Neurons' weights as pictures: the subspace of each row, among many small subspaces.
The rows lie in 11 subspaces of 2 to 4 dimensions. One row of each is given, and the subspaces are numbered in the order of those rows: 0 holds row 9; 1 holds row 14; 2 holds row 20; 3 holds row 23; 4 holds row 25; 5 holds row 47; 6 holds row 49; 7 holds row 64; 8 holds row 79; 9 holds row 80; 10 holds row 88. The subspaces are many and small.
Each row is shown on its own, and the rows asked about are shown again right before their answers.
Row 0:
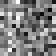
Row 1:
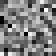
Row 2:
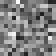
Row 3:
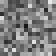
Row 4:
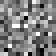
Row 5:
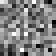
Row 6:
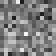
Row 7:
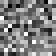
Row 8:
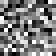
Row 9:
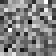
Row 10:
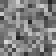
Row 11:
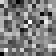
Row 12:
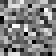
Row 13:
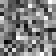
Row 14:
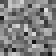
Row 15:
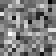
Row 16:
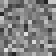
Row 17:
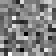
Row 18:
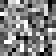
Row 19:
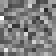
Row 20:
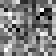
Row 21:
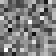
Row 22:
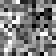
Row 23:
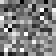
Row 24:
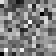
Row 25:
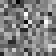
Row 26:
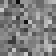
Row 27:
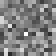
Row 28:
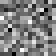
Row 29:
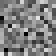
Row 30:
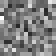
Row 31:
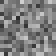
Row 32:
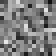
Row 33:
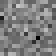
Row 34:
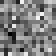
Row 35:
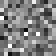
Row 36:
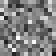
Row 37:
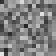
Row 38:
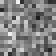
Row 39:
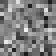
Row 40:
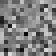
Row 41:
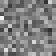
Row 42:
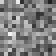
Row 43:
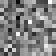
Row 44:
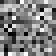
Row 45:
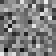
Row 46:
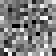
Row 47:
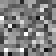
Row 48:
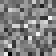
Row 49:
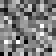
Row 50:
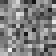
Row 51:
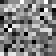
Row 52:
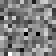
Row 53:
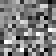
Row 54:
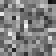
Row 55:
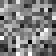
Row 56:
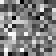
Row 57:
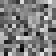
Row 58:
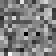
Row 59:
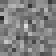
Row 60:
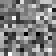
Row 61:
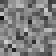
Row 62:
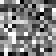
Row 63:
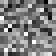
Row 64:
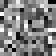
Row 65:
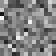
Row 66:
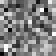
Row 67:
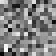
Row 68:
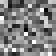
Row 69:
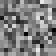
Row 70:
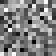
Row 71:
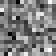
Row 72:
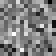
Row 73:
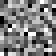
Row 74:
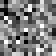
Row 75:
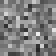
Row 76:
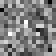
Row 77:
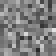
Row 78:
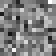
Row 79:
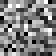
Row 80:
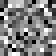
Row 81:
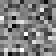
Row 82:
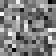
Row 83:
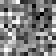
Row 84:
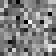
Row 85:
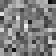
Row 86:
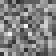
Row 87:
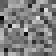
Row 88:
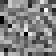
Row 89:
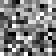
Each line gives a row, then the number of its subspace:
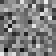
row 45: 0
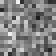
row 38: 0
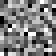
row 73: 10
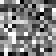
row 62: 3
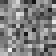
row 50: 2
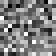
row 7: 8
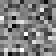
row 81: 1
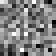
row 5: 2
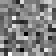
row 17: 1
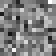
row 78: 7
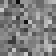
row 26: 4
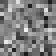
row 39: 1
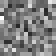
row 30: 5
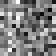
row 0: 2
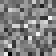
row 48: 6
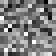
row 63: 8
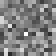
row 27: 10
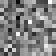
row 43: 0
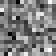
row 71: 3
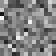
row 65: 9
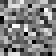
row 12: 1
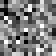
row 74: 6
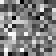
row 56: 3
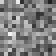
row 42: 0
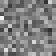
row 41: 8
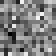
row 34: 3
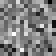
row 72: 2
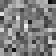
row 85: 7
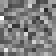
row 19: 5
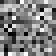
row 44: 3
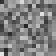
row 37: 4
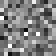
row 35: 9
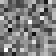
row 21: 0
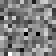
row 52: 9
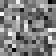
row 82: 7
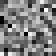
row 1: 10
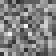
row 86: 4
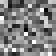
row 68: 1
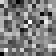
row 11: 4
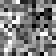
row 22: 2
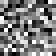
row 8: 8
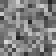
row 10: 9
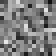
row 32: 1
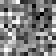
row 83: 2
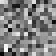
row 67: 2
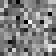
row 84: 4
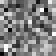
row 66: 2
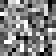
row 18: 10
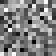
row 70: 0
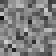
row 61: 9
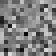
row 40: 10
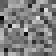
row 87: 5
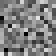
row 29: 5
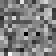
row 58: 9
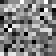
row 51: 3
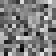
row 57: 10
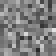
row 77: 6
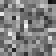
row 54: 7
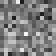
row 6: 8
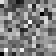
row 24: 4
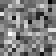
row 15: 8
